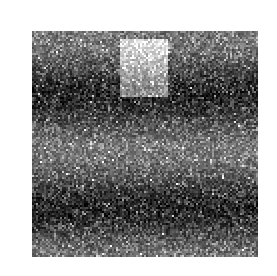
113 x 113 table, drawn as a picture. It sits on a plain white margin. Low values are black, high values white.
Stripes: horizontal, repeating 2 times. Ninth with the highest average: top middle. Odd patch: higher, in the top middle.
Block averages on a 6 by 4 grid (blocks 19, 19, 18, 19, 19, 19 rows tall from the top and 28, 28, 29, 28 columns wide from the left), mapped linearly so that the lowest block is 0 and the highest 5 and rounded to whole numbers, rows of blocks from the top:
3 5 5 3 / 0 2 2 0 / 2 2 2 2 / 3 3 3 3 / 0 0 0 0 / 2 2 2 2
